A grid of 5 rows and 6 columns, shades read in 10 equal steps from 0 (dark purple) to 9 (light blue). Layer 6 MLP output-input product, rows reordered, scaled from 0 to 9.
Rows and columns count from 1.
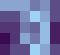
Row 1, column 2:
7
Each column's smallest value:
0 2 3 4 6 1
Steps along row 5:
up same up down down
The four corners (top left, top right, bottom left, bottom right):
7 3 1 3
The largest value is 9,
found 2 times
